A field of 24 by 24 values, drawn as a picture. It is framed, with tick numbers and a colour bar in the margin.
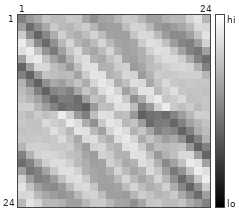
On average the colour sits 70% of the way up the scale. Streaks slant down to the right. A half turn leaves it unchanged. No overall slope runs across the table.
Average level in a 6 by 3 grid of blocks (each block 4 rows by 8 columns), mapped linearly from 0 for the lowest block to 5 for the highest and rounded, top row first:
233 | 344 | 045 | 540 | 443 | 332
